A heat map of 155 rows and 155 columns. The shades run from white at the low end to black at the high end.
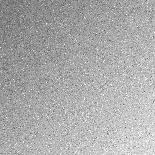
Ninth with the highest average: top left. Odd rows or columns: none. Histogram: bell-shaped. Slope: up to the top left.
